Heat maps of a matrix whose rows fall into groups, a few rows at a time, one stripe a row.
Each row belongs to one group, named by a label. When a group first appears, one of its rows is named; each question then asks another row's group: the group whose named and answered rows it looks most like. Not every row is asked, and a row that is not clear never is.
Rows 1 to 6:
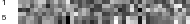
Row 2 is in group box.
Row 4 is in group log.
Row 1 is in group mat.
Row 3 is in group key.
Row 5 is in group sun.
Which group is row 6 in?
sun
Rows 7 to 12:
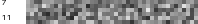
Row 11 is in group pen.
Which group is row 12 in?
log
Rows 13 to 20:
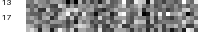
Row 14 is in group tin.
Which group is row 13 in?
sun
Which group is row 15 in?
box
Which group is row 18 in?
sun
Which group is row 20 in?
tin
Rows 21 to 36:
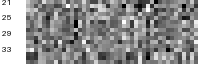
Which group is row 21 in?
tin
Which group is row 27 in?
sun
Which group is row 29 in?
sun
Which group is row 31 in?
pen
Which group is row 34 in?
key
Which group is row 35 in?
key
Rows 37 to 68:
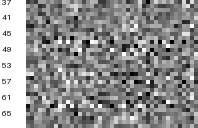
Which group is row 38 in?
box
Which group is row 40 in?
box
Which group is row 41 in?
sun
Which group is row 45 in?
box
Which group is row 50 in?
sun
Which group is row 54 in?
tin
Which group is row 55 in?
log
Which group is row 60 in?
key
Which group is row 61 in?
tin
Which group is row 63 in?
tin
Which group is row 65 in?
sun
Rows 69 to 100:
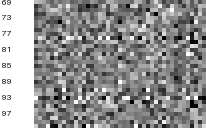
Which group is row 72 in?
key
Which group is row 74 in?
tin
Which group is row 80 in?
box
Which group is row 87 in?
mat
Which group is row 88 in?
mat
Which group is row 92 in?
log
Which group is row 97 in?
box
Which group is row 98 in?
tin
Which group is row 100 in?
sun
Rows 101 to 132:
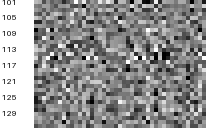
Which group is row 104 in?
mat
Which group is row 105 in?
log
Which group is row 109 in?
key
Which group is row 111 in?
pen
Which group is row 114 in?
tin
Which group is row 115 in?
sun
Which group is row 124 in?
key
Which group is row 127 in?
key
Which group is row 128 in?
key
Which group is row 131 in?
mat
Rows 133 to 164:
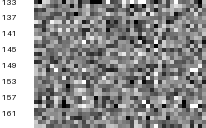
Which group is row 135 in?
key
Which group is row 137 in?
box
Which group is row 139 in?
key
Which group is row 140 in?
pen
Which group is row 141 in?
sun
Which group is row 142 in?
log
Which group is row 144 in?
key
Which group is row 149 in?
tin
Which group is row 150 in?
box
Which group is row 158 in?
mat
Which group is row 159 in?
box
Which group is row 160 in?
key
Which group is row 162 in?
pen
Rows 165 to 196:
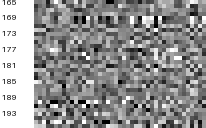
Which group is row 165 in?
box
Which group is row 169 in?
sun
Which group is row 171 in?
key
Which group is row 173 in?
key
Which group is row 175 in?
tin
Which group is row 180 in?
pen
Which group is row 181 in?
key
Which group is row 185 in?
log
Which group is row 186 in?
mat
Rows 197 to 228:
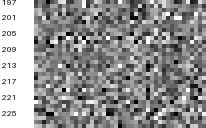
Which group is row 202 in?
sun
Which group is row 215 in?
tin
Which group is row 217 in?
tin
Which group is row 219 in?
mat
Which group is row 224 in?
key
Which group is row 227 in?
pen
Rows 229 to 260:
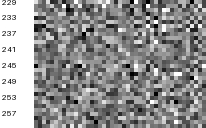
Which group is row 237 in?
sun
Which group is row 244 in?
box
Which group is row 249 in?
key
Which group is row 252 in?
key
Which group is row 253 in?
box
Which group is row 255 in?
key
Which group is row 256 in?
box
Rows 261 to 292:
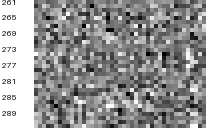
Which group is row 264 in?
pen
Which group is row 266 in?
pen
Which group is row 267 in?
sun
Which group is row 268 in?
box
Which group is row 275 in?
tin
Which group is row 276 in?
box
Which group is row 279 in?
pen
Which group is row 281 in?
key
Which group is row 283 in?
sun
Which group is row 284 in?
pen
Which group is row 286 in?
box
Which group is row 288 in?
tin
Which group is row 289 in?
log
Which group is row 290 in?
tin
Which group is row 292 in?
box
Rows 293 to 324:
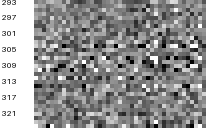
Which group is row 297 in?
tin
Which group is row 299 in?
key
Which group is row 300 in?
pen
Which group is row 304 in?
box
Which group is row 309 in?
log
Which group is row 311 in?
sun
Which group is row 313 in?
pen
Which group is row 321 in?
log
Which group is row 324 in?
tin
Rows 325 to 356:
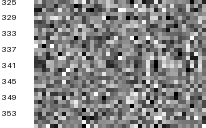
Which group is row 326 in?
pen
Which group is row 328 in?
pen
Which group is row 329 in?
pen
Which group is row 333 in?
box
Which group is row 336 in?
pen
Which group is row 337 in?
tin
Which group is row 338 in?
tin
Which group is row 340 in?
key
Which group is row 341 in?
key
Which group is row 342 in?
tin
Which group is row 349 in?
mat
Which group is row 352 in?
sun
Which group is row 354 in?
pen
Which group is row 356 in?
sun
